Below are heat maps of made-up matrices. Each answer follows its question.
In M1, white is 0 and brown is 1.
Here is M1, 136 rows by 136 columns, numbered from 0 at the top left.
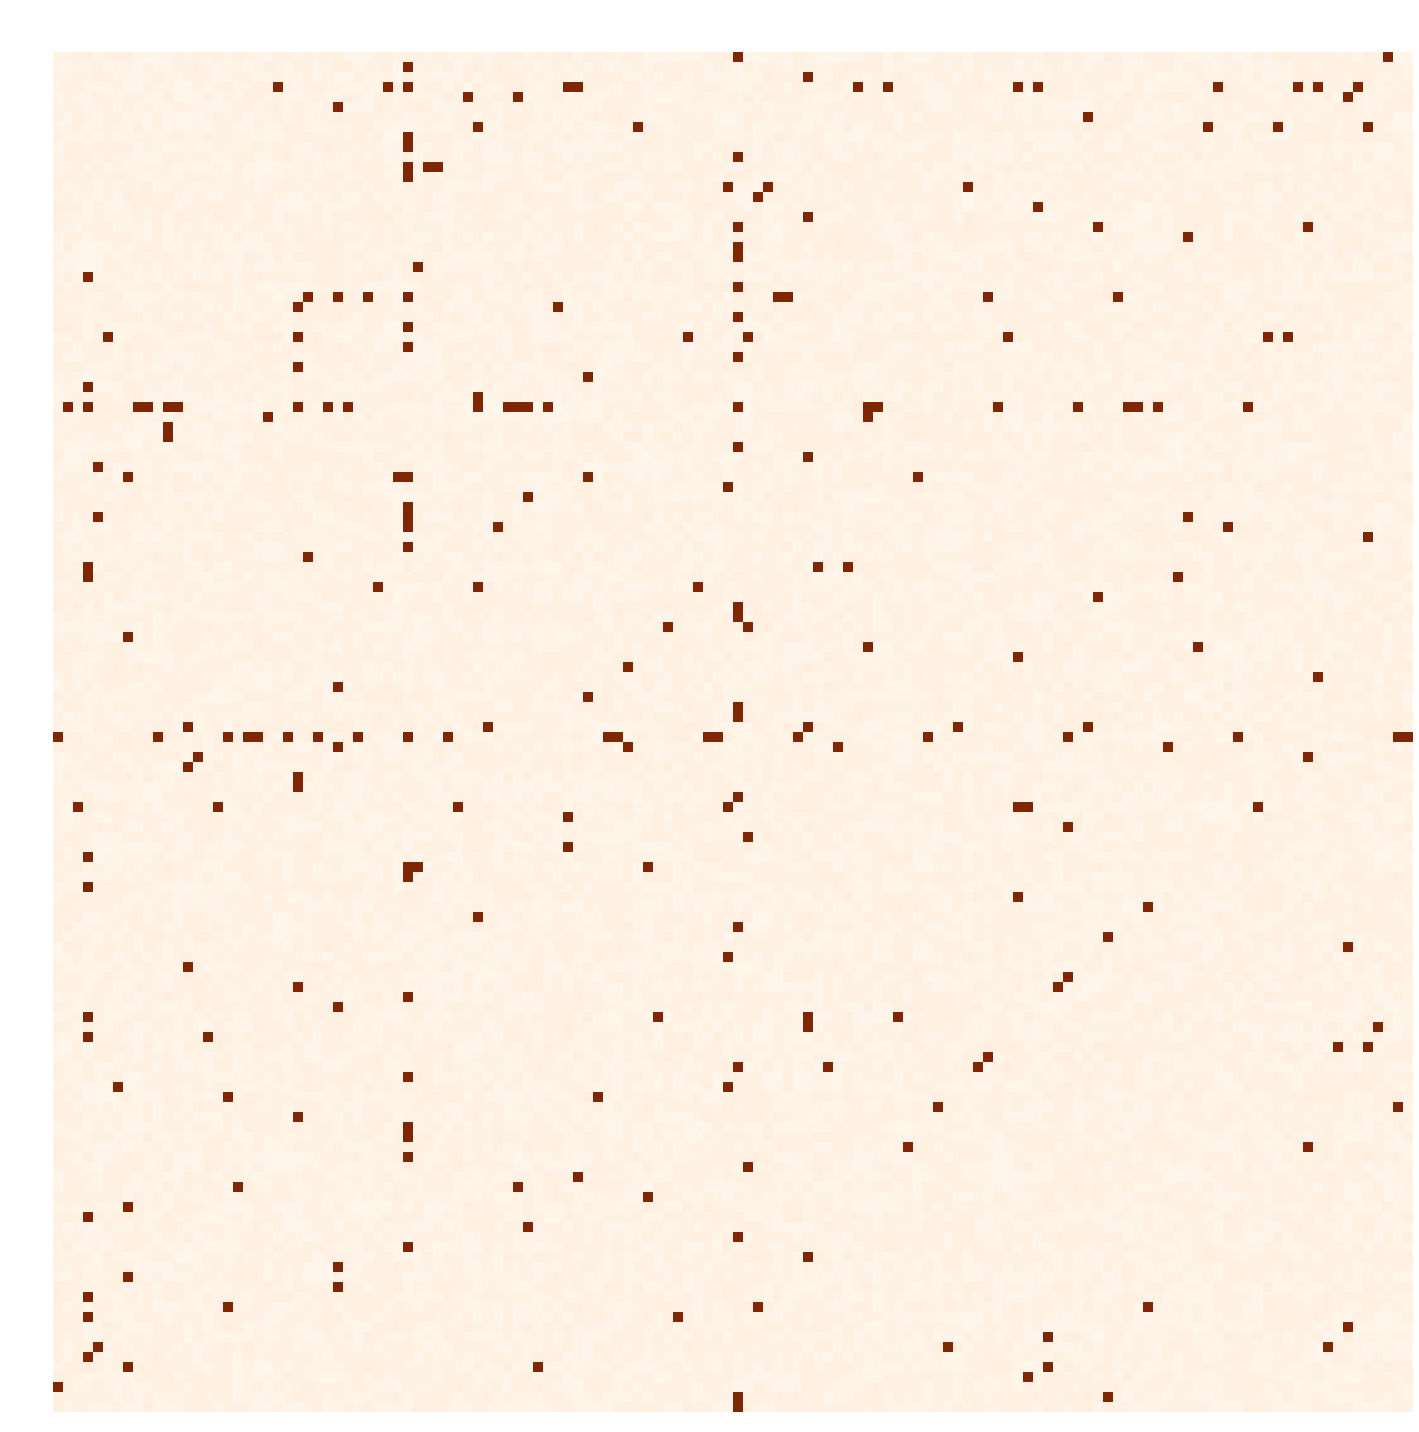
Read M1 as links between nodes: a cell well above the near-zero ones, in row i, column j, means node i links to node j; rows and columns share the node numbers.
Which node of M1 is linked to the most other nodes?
node 35
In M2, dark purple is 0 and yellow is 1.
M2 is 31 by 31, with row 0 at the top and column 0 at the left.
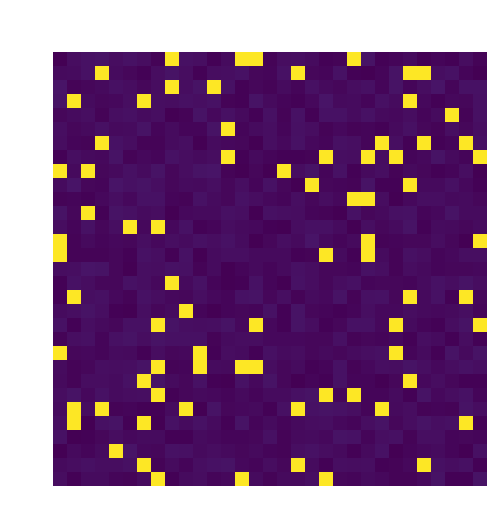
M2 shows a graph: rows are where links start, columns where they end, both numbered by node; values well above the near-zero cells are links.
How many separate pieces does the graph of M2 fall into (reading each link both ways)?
6
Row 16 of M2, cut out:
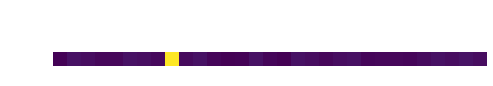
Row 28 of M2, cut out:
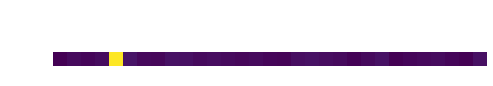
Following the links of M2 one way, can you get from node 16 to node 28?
no
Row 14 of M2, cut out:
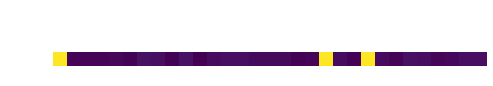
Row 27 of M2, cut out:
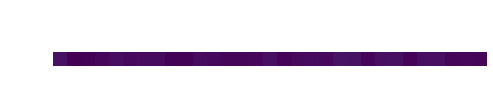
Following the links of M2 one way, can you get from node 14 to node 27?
no
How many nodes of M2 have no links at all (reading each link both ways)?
3
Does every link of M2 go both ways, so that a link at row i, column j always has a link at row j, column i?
yes
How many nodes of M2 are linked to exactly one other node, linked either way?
6
